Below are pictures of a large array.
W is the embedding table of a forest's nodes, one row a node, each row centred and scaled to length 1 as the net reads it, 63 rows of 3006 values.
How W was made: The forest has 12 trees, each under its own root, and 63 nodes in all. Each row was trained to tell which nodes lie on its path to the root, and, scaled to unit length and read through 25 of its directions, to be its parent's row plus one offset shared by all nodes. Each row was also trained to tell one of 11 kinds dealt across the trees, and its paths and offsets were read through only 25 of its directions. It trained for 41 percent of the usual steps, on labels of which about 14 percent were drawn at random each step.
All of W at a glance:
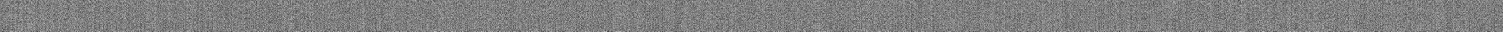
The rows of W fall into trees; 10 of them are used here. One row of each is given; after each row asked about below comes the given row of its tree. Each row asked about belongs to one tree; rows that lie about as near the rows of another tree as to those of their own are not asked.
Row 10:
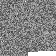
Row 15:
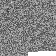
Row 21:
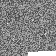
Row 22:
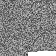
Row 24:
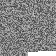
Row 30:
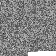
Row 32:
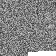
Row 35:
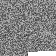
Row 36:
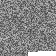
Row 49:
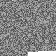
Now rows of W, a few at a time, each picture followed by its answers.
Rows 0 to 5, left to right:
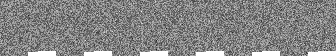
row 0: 35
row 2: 35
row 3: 10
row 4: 10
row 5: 32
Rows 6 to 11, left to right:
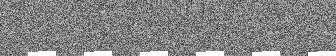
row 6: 36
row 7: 32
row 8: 30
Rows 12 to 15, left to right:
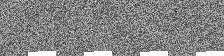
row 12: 32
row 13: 10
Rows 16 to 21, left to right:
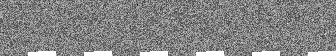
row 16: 30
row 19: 21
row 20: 35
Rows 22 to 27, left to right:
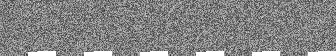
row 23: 22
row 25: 35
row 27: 24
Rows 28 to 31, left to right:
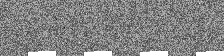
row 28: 49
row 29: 36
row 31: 49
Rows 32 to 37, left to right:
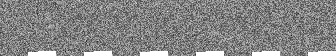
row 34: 35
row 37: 24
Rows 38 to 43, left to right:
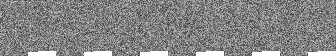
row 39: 24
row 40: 32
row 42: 49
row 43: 22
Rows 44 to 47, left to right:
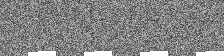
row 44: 10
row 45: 21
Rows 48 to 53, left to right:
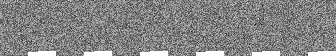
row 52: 35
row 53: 22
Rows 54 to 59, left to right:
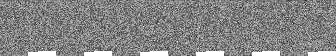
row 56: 35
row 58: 21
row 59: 22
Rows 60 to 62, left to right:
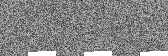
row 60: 32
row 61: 22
